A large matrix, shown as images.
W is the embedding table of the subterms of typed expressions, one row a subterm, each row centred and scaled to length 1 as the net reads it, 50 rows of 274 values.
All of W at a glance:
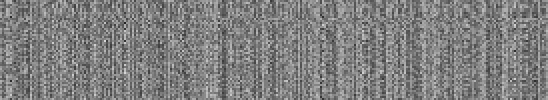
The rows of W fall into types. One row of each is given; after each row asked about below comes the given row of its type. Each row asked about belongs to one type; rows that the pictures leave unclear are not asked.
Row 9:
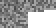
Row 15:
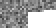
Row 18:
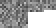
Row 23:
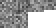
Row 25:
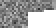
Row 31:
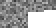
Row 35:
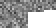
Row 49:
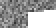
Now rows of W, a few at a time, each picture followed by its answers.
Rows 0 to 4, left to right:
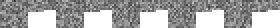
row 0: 31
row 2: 18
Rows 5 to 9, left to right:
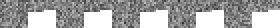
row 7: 15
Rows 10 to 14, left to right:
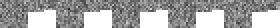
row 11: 23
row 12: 18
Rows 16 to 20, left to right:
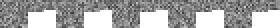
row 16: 25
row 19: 35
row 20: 25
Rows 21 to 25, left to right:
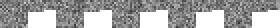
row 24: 49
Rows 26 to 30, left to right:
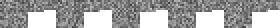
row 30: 25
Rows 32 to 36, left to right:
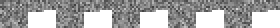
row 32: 18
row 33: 49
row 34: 15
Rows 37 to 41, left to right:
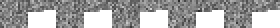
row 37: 23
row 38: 15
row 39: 18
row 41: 15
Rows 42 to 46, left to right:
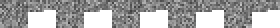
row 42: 18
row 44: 23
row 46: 25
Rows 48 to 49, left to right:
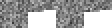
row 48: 15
